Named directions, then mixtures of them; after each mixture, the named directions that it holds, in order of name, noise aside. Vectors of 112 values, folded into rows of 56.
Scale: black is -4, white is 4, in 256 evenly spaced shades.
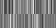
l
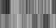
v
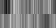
l, v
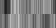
l, v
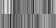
l, v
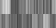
v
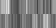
v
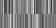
l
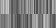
l, v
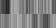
v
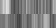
v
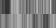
v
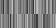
l, v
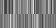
l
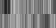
l, v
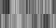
v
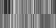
l, v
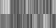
v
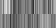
l, v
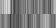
l, v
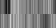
l, v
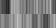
v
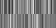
l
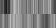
l, v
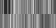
l, v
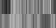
l, v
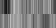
l, v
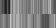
l, v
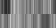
l, v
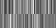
l
